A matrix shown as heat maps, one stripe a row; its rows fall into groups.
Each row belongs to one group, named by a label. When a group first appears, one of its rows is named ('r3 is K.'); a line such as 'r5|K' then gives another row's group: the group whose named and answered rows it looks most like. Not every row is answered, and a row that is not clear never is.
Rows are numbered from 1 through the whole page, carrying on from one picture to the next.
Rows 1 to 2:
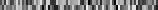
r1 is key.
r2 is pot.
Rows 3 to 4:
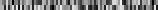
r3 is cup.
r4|key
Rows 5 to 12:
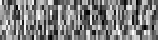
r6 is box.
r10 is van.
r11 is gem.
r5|pot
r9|box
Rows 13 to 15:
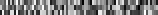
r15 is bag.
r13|key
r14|gem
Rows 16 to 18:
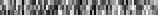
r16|van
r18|cup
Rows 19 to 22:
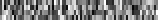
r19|bag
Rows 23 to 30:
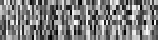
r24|cup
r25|key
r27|key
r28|cup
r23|van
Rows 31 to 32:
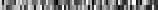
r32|pot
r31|pot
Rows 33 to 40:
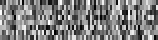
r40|bag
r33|cup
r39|gem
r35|pot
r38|van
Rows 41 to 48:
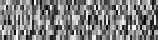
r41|cup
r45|key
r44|key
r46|pot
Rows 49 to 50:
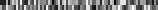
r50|gem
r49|key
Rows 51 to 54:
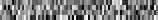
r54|van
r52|key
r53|pot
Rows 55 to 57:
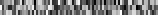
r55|box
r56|pot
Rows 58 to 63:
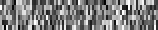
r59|pot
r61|gem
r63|key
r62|key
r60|van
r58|box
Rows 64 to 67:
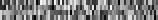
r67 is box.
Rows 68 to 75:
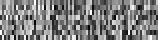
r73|box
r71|key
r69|gem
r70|pot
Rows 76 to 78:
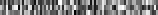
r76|cup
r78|cup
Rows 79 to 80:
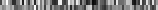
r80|gem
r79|box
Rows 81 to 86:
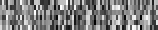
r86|cup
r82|van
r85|gem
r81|van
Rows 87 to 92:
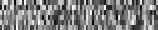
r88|bag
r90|pot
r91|gem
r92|bag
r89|pot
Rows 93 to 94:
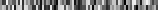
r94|van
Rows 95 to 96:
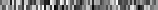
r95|van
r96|gem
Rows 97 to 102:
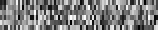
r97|key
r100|bag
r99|gem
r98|cup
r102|van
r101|gem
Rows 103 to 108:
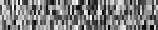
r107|box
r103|key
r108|key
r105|van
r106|pot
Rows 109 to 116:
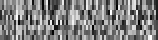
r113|bag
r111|key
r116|bag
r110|pot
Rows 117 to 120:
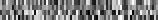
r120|key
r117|gem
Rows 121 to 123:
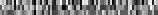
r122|box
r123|pot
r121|van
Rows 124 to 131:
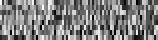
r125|gem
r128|pot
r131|bag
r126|key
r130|van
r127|pot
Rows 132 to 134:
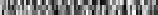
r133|cup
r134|pot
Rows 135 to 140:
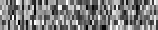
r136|box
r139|key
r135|van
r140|box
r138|van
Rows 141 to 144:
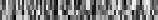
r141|cup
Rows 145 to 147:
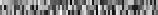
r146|bag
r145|gem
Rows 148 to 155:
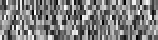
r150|cup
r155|pot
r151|van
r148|cup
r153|van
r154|key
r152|box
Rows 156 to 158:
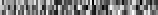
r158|gem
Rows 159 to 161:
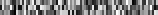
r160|bag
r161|van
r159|box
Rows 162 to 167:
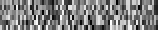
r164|pot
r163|bag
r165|van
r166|key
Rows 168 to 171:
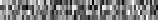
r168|gem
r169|key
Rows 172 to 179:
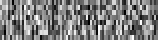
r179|van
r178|bag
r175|key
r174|cup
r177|bag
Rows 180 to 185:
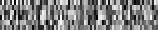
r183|bag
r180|van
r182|bag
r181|cup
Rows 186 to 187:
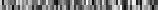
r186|pot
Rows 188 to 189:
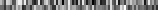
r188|box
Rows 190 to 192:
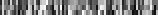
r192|bag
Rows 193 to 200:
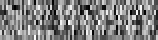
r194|box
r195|key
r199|pot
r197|bag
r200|gem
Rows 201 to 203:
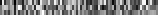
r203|bag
